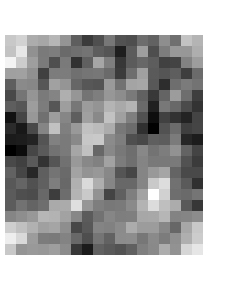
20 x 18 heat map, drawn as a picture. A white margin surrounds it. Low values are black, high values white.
There are no regular stripes. Overall the values sit about 50% of the way up the scale. The bottom right is the ninth with the highest average.
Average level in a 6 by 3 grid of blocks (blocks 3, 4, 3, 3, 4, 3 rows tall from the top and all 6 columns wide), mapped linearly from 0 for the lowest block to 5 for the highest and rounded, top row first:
513 / 332 / 140 / 132 / 344 / 525
